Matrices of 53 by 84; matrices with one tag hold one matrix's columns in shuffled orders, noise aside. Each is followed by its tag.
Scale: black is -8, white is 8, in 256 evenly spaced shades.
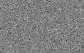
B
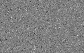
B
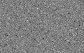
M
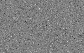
M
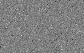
B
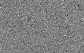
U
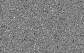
B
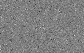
B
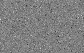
U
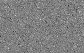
U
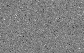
U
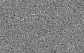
U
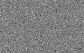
U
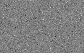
U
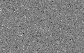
B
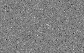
B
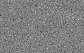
U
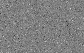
M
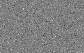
M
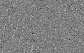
B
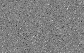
M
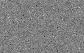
U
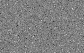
M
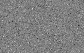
M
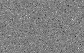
U
